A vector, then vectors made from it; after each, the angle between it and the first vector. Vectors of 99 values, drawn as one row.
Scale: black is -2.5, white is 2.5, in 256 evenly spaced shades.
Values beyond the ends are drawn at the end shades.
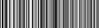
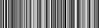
orthogonal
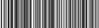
partly opposed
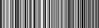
partly opposed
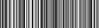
nearly parallel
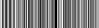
partly aligned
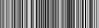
orthogonal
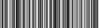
partly aligned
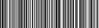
partly aligned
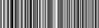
nearly opposite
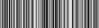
partly aligned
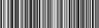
nearly opposite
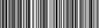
partly aligned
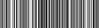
partly aligned
